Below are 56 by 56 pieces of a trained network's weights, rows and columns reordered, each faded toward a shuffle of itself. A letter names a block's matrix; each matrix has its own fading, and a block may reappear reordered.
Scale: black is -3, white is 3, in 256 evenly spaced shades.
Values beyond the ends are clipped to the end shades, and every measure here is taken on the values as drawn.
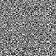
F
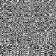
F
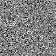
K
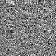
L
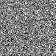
K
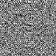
F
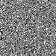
K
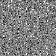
K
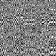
F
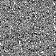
K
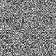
L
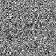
L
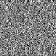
L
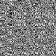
F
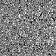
K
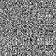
L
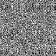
L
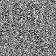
K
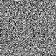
L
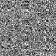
L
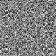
L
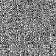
L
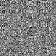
L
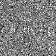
K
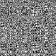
F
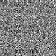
L
